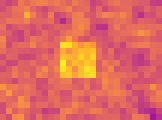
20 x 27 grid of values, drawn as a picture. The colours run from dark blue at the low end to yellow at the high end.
An odd patch, higher than its surroundings, sits in the centre. The centre is the ninth with the highest average. The field is mottled with small blotches. No overall slope runs across the table.
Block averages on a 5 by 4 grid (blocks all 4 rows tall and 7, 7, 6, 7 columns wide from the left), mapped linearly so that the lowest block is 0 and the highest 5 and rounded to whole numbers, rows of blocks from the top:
2 2 1 1 / 1 3 1 2 / 1 5 4 0 / 2 2 3 1 / 2 1 1 0
